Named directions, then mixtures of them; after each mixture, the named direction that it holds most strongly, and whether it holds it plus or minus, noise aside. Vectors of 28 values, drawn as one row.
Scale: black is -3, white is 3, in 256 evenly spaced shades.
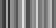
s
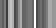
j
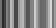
s, plus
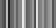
s, plus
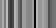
j, minus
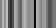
j, minus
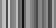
s, minus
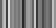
s, minus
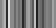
s, minus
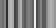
j, plus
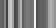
j, plus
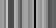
j, minus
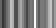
j, plus
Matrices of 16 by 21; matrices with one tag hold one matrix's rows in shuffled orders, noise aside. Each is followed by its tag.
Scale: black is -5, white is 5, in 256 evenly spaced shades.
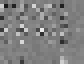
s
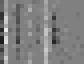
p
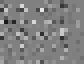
s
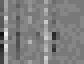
p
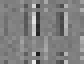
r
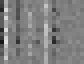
p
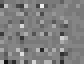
s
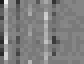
p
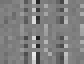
r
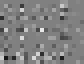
s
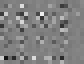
s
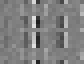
r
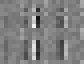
r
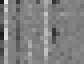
p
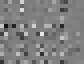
s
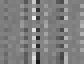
r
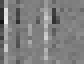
p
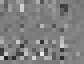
s
